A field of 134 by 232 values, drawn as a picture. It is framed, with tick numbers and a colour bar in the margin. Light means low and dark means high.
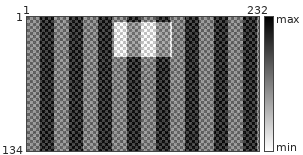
In the top middle lies a patch that is lower than the rest. The ninth with the lowest average is the top middle. Upright stripes repeat 8 times across the table.
